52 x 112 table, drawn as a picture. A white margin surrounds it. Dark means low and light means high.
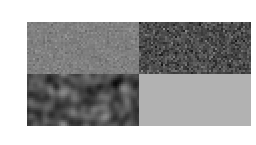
The table splits into 2 rows of 2 panels. Panel 1,1: middling, fine-grained, faint in contrast. Panel 1,2: low, fine-grained. Panel 2,1: low, blotchy. Panel 2,2: high, flat.
